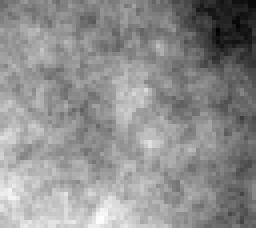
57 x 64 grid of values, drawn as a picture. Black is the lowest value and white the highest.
Mirror symmetry: none. Ninth with the lowest average: top right. Slope: up to the bottom left. Stripes: none.
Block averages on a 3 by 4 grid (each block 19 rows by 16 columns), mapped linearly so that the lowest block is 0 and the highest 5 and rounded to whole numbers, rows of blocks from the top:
3 3 3 0 | 4 3 4 2 | 5 5 4 2
